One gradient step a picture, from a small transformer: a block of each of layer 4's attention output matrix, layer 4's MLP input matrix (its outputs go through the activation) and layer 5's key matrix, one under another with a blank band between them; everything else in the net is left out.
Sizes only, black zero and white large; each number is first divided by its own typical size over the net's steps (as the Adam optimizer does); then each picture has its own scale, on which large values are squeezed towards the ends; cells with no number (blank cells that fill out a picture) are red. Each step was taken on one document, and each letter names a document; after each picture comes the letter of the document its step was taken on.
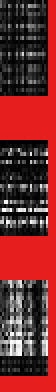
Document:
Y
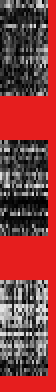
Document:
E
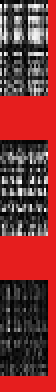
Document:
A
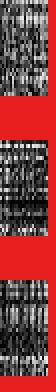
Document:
E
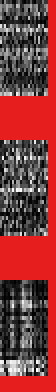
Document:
A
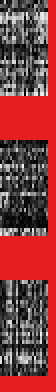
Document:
E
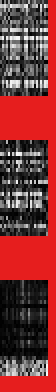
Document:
A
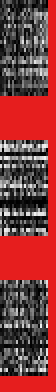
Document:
E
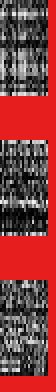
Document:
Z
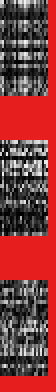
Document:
Z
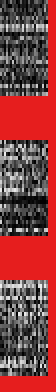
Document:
E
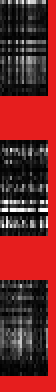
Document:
Y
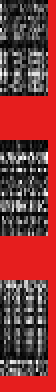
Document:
A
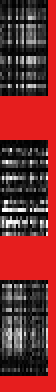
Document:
Y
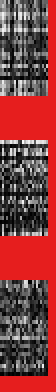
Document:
Z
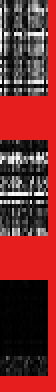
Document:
A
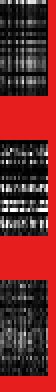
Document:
Y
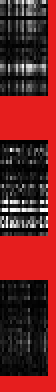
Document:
Y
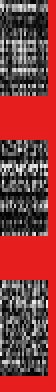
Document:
Z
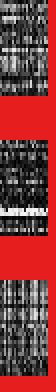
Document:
E
